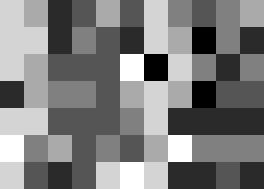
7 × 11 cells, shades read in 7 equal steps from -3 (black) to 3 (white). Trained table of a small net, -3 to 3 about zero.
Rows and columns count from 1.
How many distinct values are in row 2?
6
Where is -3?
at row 2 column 9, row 3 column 7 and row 4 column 9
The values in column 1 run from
-2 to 3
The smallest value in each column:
-2 -1 -2 -1 -1 -2 -3 -2 -3 -2 -2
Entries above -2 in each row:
10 7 9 9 7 11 7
